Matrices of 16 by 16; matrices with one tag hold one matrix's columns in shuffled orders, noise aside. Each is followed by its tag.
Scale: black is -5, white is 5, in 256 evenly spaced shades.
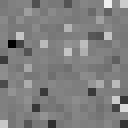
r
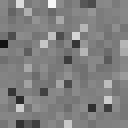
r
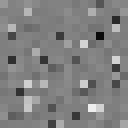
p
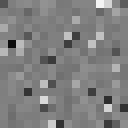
r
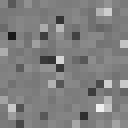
p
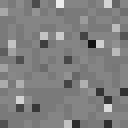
r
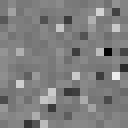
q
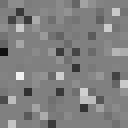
q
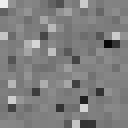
r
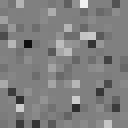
r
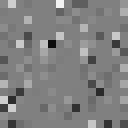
r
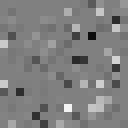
p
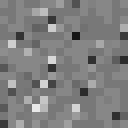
p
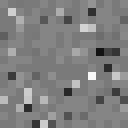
q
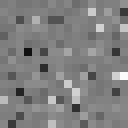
q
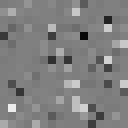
p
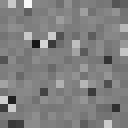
r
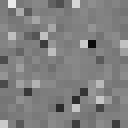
r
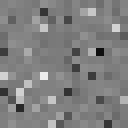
q
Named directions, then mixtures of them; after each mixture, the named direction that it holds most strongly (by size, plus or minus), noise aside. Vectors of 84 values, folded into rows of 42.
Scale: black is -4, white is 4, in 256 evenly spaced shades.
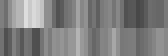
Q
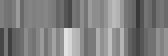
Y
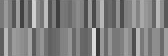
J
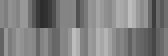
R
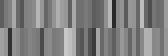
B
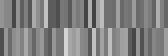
J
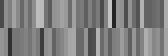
B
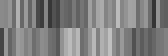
R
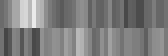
Q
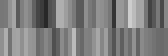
R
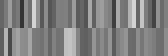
J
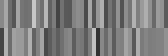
J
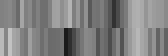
Y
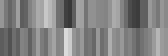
Y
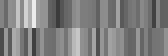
Q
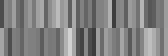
B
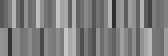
B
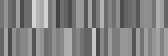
J
